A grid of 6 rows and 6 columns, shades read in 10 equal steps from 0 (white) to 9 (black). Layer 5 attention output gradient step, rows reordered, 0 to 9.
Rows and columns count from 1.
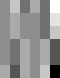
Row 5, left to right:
4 5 3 4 3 6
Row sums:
19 21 22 25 25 27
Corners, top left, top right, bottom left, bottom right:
4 0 3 9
